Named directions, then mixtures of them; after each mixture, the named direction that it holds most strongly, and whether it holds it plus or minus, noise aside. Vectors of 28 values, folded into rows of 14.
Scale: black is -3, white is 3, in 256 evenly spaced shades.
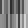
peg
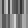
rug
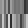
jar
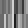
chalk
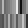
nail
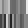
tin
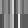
chalk, plus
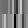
chalk, plus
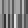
chalk, minus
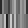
tin, minus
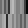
tin, minus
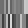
jar, minus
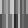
peg, minus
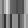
tin, plus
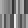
chalk, minus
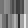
peg, plus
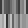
tin, minus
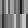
rug, plus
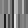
chalk, minus
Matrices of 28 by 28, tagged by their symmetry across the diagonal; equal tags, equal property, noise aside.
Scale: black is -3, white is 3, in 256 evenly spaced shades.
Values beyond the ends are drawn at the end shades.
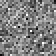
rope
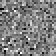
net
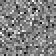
rope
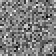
rope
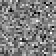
net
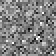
rope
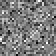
rope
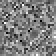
rope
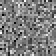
net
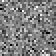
net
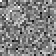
rope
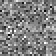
net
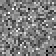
rope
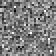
net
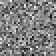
net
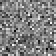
net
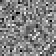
rope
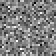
net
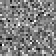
net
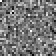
rope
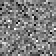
net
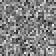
rope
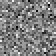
net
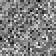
rope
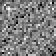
rope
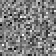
net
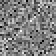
rope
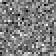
net
